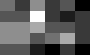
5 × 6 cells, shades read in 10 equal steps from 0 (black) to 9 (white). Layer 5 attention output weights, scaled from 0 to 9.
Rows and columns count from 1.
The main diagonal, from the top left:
4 3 6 4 2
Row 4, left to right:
5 5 3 4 6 2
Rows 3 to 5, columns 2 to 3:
5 6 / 5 3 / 3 1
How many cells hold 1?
2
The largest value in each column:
5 5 9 4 6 2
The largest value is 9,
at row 2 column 3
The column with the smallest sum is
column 6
